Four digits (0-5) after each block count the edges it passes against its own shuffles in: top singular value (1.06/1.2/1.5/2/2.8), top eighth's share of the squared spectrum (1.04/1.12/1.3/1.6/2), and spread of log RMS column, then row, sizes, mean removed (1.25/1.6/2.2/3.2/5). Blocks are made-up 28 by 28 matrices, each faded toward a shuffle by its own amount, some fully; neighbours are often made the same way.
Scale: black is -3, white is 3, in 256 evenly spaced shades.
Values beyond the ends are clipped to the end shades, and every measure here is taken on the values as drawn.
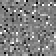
2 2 0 0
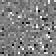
2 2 1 0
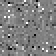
2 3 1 1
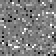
0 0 0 0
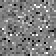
0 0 0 0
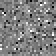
1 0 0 0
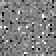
0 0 1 0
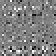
4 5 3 3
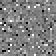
2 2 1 1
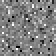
0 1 1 0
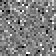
1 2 1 0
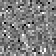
1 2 0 0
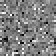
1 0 0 1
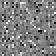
2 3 1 1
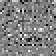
3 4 1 2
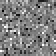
1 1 0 0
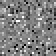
2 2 1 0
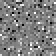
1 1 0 0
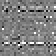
4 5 1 2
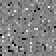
2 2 0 0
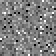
1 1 0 0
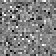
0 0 0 0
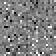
2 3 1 1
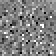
2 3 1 1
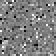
0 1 0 0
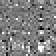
3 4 2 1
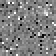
0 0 0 0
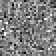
0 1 0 0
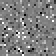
0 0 0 0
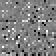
2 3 1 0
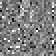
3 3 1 0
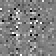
2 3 2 1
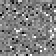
1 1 0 0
